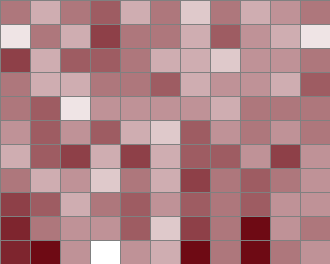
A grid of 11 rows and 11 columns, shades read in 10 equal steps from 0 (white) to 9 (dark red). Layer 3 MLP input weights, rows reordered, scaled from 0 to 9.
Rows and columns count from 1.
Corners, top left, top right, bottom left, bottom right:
5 5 8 4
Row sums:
46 43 48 47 46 49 56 49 56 59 60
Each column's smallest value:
1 3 1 0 3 2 2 2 3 3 1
